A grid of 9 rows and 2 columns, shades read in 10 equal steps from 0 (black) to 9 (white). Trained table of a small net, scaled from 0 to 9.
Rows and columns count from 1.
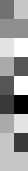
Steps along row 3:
up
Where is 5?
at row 2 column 1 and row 2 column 2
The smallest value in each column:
2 0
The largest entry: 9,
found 2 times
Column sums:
48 50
